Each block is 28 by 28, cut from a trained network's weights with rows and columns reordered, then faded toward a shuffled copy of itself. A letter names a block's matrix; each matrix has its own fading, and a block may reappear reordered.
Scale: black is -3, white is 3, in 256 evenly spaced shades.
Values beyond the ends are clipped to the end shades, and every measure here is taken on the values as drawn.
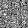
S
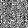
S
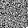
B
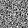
B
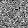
B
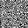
S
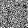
S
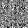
S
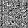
S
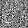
S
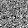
S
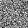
B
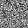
B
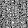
S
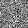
B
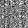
S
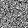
B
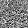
B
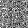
S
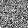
B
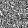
B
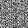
S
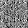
S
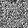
B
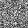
B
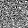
B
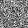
B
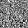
S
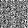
S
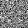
B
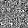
S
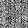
S
